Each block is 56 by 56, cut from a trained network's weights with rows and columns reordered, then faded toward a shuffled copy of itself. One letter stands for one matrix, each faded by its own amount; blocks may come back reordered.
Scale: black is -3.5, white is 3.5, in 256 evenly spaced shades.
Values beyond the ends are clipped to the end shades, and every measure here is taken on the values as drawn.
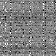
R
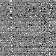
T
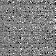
T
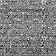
T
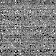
T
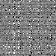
R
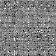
T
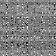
R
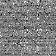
T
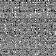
T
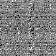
T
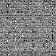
T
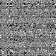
T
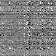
R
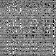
R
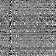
R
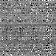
R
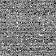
T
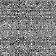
T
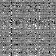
R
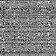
R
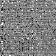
T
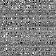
R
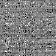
T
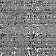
R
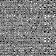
T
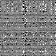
R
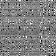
R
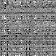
R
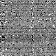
T
